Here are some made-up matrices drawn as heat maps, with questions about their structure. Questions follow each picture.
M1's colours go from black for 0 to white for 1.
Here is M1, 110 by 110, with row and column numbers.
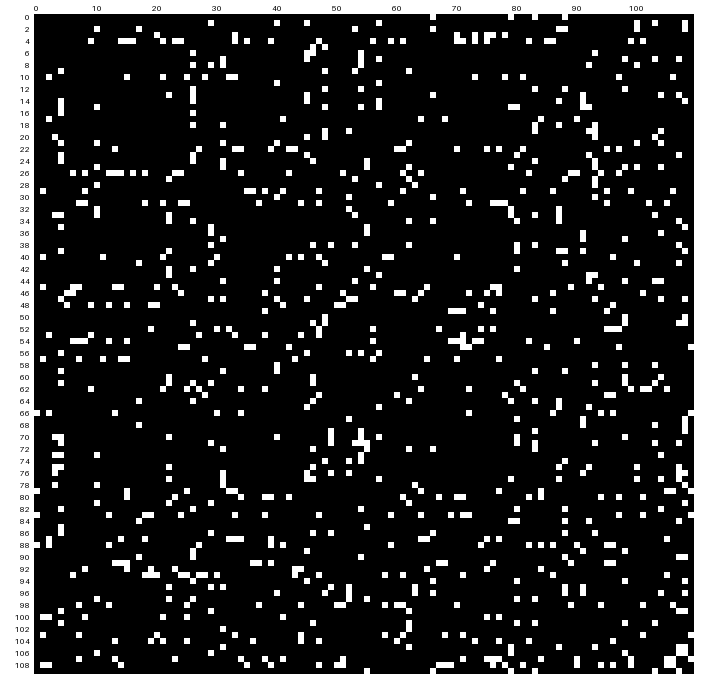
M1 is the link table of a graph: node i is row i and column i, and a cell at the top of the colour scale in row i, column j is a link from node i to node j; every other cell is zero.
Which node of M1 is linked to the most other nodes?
node 4
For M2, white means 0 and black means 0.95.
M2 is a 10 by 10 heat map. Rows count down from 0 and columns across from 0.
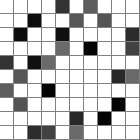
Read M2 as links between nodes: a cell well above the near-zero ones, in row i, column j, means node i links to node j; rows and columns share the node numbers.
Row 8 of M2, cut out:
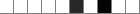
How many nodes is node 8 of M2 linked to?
2
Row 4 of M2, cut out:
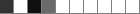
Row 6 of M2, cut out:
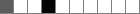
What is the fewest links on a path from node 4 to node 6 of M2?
2
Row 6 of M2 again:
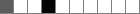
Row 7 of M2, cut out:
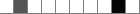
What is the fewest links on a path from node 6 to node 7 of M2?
5
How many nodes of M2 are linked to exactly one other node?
0
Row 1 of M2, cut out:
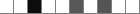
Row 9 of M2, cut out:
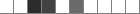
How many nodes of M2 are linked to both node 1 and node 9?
2
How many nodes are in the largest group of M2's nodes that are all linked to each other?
2
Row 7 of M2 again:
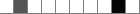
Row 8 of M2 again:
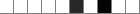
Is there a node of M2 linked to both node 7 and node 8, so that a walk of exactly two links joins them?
no
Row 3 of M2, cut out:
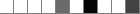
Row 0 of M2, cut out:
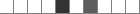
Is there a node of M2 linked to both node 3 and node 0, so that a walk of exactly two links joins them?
yes
